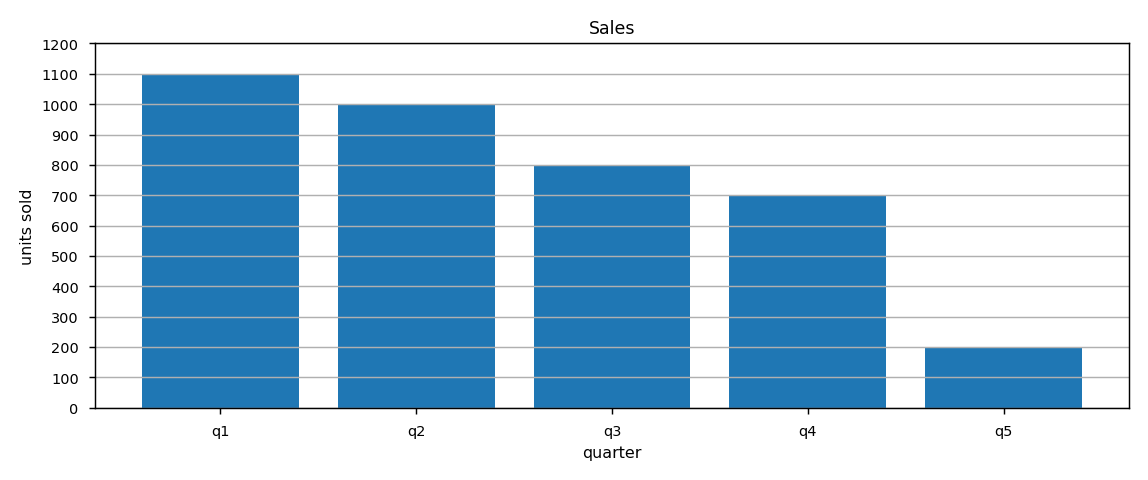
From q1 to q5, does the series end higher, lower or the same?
lower
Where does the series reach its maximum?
q1
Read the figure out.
Title: Sales
x-axis: quarter, ticks q1 q2 q3 q4 q5
y-axis: units sold, ticks 0 100 200 300 400 500 600 700 800 900 1000 1100 1200
Values:
1100 1000 800 700 200
